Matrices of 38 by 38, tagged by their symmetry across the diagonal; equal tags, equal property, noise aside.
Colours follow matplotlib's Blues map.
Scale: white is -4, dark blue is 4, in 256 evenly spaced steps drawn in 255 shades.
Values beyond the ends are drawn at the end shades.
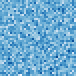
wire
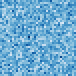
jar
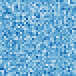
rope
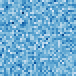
wire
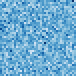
jar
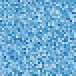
rope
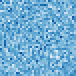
wire
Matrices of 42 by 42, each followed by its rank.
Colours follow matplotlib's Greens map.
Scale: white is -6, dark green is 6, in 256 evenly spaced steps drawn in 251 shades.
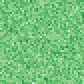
full rank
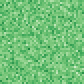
full rank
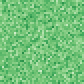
full rank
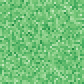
full rank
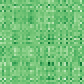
three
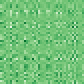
three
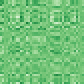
three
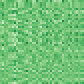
three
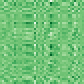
three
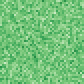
full rank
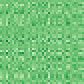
three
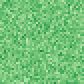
full rank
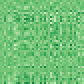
three
